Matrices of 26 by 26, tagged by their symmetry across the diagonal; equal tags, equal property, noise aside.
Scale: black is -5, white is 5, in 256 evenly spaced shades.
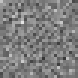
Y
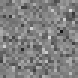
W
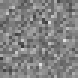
Y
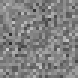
Y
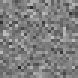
W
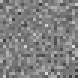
Y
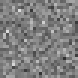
W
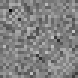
Y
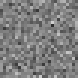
W
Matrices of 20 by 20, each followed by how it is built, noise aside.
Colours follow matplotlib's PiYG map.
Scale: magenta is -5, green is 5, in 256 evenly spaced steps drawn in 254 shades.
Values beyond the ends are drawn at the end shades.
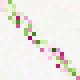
banded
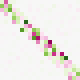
banded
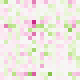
low rank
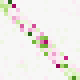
banded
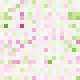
low rank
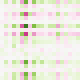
low rank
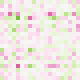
low rank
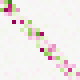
banded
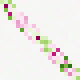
banded
